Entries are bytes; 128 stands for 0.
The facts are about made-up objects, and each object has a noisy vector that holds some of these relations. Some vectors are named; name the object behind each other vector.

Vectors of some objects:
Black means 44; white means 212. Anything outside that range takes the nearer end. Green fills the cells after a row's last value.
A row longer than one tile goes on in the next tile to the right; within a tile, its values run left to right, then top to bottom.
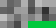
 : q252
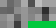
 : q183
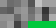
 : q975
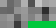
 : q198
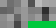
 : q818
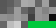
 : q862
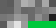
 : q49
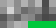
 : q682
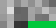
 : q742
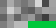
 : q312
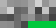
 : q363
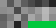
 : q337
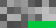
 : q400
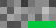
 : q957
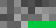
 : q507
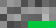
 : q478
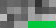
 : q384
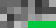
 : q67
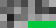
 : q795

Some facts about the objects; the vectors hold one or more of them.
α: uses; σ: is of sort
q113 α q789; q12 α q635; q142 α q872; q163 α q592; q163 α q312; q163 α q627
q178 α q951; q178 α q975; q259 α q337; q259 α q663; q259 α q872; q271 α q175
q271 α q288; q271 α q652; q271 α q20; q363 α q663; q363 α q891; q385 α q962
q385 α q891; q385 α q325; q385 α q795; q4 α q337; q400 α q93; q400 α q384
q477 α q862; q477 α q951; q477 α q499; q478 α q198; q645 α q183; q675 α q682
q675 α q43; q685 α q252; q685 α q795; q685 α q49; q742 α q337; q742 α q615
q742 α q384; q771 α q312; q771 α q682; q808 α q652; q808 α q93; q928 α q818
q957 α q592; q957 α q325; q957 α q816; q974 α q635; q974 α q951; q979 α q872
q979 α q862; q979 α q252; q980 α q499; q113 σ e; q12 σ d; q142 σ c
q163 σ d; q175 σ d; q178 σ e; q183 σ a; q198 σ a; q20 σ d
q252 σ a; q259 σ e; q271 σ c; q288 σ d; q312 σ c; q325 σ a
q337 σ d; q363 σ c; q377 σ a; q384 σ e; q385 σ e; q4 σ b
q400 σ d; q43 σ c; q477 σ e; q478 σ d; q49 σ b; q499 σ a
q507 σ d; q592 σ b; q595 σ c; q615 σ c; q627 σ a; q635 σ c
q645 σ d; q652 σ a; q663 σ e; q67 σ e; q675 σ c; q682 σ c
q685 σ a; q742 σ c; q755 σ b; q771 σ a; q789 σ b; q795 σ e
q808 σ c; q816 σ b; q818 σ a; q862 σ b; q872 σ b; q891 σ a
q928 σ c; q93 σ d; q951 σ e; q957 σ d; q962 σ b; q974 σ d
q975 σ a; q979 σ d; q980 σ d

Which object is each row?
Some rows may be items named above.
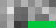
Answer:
q742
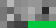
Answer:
q771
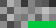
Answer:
q163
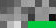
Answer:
q862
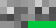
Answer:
q363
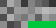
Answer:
q163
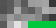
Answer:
q592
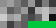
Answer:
q979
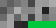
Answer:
q499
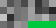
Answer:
q663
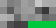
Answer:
q685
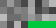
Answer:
q113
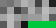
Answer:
q4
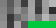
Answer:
q385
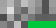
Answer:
q675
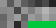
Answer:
q337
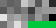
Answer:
q872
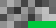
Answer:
q974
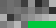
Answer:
q951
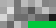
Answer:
q142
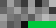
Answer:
q477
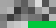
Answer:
q635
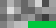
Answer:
q312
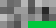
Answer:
q252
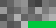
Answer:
q93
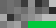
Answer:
q951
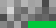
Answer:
q675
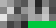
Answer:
q259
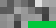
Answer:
q325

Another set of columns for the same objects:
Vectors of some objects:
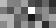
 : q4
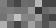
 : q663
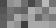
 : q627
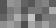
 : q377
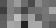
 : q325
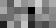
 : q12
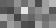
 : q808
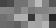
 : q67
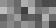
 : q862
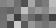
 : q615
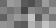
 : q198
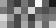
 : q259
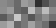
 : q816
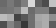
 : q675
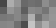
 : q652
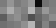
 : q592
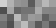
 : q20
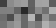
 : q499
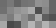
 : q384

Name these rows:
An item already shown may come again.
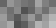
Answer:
q685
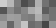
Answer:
q337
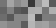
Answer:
q252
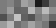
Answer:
q816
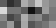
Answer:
q178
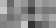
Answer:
q980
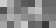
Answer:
q337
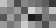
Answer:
q872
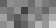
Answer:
q685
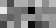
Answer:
q974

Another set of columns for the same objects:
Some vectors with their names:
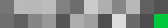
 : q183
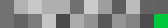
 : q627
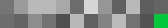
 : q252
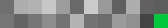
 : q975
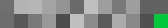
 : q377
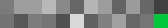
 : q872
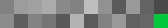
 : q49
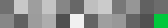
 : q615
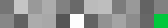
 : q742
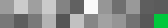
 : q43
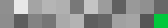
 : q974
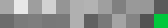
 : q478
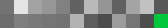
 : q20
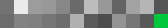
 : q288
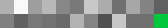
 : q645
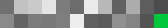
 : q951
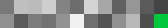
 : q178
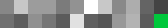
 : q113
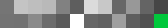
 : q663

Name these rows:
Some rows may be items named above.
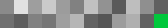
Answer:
q980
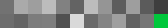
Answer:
q872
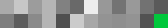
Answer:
q675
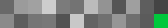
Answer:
q862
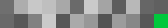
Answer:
q627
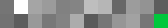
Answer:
q400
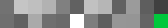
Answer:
q259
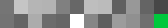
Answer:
q259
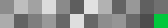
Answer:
q635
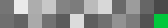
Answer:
q384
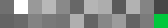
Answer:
q337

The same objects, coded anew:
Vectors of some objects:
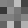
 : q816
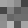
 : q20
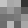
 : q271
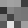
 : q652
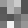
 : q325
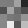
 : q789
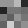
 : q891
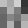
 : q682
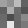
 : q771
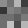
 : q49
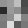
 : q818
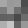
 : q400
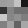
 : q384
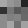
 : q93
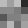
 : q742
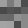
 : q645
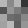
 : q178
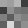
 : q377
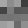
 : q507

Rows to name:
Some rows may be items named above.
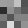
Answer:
q627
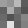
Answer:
q771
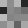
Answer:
q951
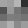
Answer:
q337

